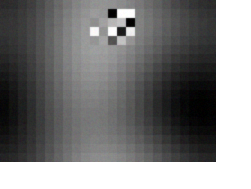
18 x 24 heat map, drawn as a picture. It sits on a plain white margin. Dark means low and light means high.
On average the colour sits 30% of the way up the scale. The top middle is the roughest part. The ninth with the highest average is the top middle. An odd patch, rougher than its surroundings, sits in the top middle. There are no regular stripes.
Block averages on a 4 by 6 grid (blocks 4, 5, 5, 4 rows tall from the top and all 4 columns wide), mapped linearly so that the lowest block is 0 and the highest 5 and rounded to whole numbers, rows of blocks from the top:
2 3 5 5 3 2 / 1 3 5 4 2 1 / 1 3 4 3 1 0 / 1 3 4 4 2 1
